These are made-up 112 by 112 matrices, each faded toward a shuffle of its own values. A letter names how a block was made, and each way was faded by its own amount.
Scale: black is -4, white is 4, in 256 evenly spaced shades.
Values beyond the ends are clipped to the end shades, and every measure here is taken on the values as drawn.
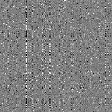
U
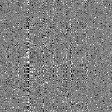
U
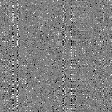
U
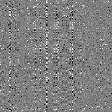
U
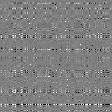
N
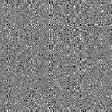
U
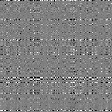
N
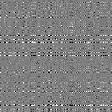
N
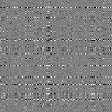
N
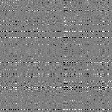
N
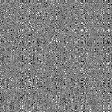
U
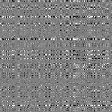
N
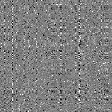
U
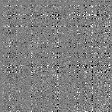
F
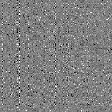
U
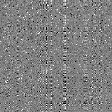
U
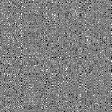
U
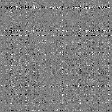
F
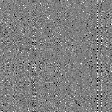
U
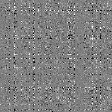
F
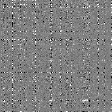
F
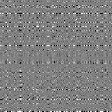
N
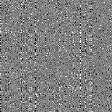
U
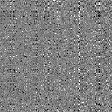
U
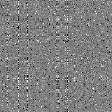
U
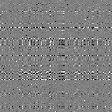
N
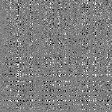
F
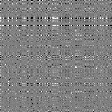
N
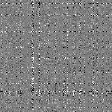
F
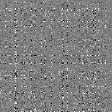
F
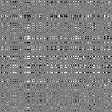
N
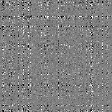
F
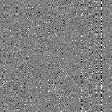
U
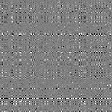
N
